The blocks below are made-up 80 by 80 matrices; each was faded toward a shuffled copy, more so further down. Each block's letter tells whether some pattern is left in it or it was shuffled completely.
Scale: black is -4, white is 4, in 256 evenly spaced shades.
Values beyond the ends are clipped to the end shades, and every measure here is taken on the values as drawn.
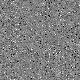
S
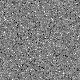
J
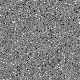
J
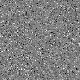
S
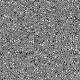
S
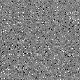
S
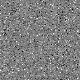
S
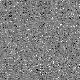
S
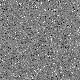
J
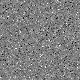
J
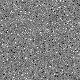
J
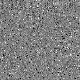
S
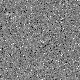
J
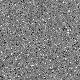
J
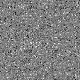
S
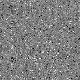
S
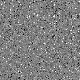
S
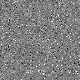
S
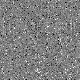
S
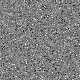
J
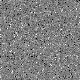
S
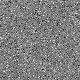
J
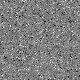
J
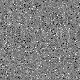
S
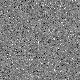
J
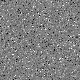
J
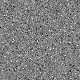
J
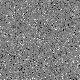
J
